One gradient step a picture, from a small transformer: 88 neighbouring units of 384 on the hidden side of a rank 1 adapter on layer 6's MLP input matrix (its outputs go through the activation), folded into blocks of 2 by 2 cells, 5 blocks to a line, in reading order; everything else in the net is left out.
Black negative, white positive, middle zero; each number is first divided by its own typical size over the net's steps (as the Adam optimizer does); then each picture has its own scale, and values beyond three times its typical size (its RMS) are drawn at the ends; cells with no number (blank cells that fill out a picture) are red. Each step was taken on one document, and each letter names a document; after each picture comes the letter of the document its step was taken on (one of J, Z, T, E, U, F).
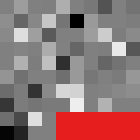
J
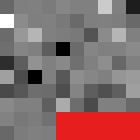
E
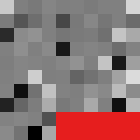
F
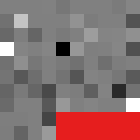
E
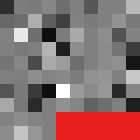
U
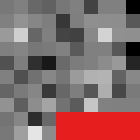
U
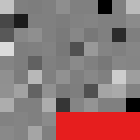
E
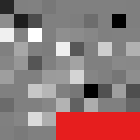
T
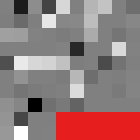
J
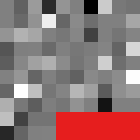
J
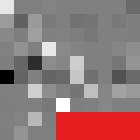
T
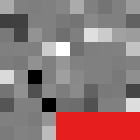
E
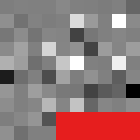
T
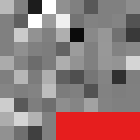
U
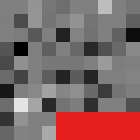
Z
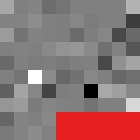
F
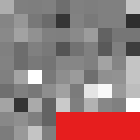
F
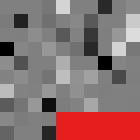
Z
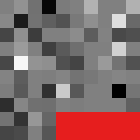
J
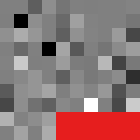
F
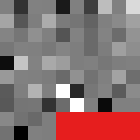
J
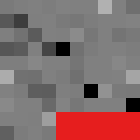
E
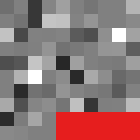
U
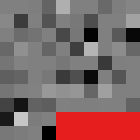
Z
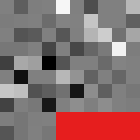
J
